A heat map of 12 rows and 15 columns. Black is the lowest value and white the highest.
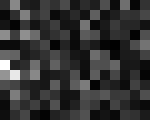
Mirror symmetry: none. Histogram: skewed, a long tail of high values. Average level on the scale: 20%. Ninth with the highest average: middle left. Odd rows or columns: none.
